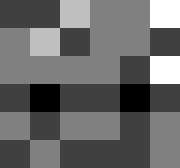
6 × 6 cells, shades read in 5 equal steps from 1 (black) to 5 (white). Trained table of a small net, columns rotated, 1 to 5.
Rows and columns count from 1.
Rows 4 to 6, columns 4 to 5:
2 1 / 3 2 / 2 2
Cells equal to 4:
2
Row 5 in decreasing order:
3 3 3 3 2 2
